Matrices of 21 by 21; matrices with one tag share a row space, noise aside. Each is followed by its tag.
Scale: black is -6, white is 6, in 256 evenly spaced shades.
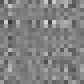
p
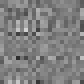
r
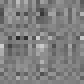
r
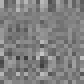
r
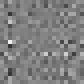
p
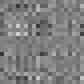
r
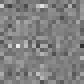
r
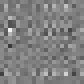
p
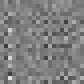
p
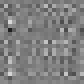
p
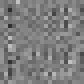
p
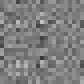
r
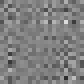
p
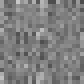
r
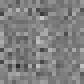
r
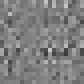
p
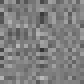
r
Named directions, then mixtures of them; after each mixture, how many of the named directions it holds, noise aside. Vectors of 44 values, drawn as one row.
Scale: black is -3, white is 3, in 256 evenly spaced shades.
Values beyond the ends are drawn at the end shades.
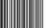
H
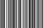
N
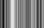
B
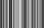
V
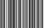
one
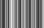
three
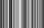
one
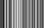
three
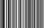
three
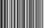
one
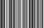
three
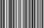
two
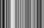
one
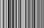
two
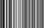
three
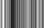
one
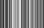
three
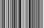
two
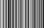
one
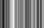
one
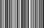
two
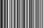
one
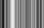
one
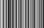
one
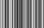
two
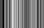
two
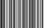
three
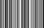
two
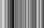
two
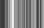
two
